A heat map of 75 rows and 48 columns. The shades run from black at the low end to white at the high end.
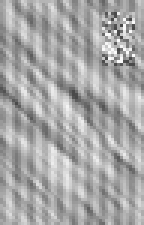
Stripes running up and down repeat 10 times from left to right. No overall slope runs across the table. The values follow a bell shape. An odd patch, rougher than its surroundings, sits in the top right. Values change most from cell to cell in the top right.
